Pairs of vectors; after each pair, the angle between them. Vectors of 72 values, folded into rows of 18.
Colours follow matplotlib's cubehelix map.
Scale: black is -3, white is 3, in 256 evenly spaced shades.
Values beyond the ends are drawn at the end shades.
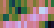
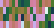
partly aligned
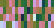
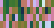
orthogonal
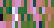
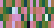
partly aligned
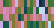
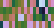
nearly opposite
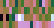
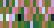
nearly opposite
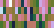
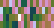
partly aligned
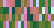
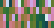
orthogonal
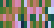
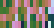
nearly parallel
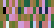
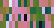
partly aligned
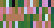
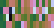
orthogonal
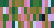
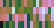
orthogonal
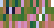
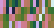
nearly parallel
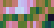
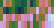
nearly opposite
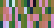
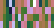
nearly opposite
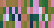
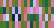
nearly parallel
